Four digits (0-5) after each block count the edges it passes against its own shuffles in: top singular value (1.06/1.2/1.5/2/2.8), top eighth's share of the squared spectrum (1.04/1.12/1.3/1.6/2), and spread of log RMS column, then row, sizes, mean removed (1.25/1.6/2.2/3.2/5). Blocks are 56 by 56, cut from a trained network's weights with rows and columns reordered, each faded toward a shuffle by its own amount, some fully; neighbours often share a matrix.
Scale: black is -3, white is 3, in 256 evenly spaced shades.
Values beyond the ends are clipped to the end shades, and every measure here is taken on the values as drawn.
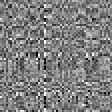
4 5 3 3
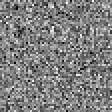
3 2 0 1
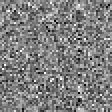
3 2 0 1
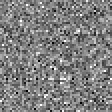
3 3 0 1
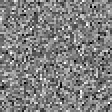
1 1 0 0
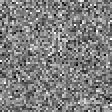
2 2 0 0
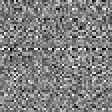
4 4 1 3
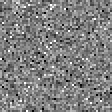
0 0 0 0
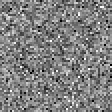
2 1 0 0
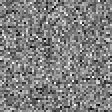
1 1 0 0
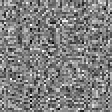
4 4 2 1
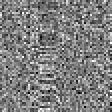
4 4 2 0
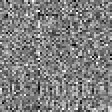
4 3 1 1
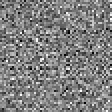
4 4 1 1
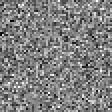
1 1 0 0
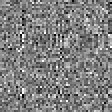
4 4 2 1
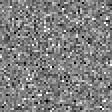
1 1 1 0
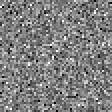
0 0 0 0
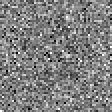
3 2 0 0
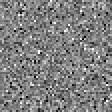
2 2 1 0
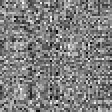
4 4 3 1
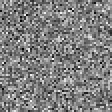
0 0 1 0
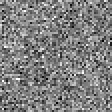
3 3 0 0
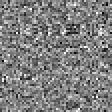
4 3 0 2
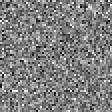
3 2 0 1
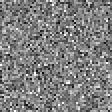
1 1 0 0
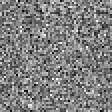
0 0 0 0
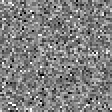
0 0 0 0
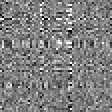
4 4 3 3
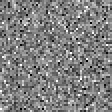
0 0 0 0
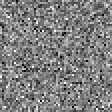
1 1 0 0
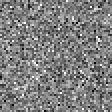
0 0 0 0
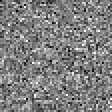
3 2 0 0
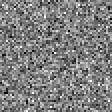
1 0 0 0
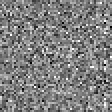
3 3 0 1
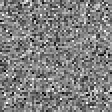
2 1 0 1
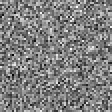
1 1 0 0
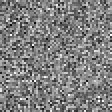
2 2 0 0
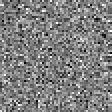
3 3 1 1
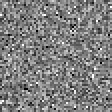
0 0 0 0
